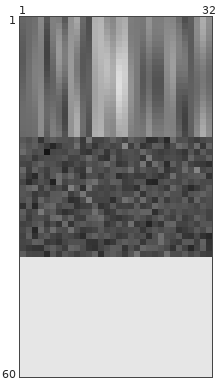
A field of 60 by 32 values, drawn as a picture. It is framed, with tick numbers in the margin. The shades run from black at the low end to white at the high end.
The table splits into 3 rows of 1 panel. Panel 1,1: middling, streaked downward, strong in contrast. Panel 2,1: low, fine-grained. Panel 3,1: very high, flat.
